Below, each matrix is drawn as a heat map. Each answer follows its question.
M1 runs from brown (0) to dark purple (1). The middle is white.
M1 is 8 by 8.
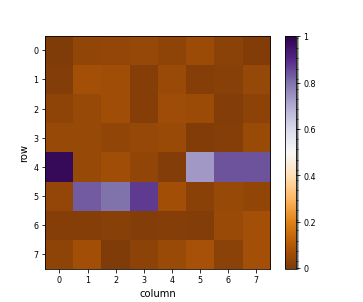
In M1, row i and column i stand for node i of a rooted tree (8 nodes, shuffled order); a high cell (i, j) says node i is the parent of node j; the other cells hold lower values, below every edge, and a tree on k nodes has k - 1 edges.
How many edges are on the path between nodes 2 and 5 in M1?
1
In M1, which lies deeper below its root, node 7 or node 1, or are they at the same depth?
node 1
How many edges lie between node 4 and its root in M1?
0
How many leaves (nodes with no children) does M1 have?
6
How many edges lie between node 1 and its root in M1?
2
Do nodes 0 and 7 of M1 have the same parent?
yes
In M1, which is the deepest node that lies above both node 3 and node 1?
5
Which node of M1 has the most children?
4
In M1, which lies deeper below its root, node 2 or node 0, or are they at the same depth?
node 2
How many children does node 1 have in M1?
0
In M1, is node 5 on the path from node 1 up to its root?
yes
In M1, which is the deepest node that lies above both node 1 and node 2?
5
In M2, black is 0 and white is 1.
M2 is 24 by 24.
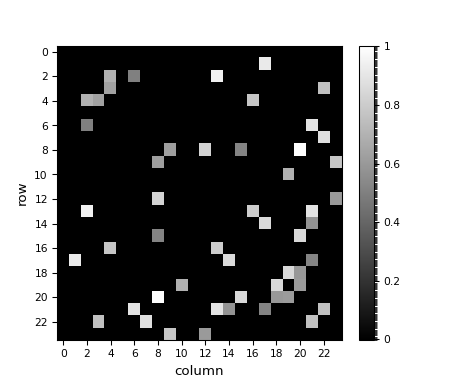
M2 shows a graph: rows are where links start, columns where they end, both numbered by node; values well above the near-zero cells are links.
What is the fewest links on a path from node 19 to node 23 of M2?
4
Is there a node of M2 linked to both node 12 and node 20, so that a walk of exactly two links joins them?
yes
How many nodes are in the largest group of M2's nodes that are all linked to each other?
3
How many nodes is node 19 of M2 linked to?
3
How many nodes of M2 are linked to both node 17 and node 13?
1
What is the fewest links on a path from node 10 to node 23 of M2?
5
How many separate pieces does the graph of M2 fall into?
5
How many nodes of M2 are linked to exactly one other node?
3
